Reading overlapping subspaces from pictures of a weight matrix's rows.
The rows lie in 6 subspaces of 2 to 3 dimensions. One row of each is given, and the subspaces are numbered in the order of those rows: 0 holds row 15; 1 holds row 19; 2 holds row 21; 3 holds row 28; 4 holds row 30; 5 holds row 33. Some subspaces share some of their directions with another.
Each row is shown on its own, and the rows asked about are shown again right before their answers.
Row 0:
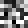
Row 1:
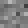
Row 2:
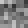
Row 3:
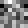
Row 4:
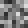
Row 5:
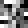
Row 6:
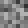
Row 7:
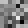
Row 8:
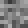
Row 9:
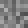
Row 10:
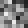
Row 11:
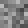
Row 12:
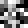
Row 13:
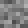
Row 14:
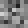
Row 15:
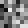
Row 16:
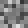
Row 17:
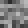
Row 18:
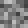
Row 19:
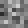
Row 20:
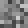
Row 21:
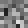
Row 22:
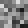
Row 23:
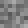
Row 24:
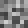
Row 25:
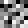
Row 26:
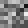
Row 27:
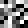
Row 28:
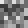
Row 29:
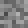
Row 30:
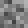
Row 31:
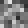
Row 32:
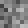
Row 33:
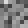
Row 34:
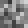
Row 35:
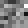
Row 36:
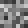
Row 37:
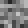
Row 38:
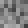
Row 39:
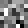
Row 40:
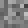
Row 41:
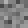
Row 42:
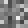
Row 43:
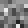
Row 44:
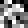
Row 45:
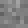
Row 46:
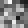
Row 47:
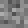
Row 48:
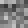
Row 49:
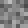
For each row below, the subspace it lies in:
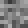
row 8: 4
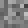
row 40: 0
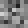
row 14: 1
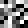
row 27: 5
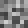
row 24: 1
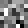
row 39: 2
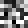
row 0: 2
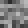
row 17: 4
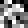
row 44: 3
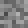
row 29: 2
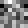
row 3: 1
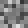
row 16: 4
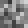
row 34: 3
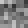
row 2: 3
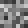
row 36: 3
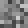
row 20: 5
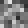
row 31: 3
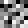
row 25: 5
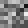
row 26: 0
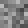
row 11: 0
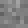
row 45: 1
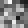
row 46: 3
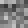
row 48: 3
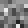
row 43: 2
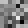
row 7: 5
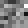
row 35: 0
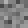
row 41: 5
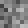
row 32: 0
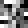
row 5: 0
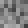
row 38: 3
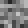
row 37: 4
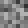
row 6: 4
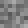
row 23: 4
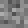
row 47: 1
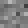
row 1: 0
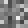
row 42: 5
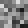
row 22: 0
